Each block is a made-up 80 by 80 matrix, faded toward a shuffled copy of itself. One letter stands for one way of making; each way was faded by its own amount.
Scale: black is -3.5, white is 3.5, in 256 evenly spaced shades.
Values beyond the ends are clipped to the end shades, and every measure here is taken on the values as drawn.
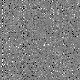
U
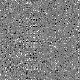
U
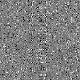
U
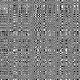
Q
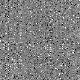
U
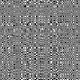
Q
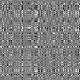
Q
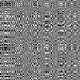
Q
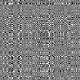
Q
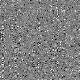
U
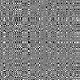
Q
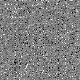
U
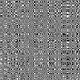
Q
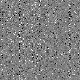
U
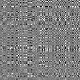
Q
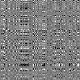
Q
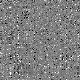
U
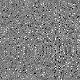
U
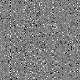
U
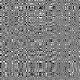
Q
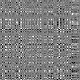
Q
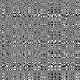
Q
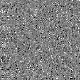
U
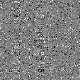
U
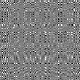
Q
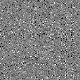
U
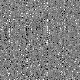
U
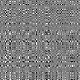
Q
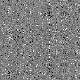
U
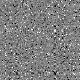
U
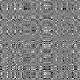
Q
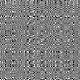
Q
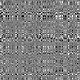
Q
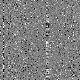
U
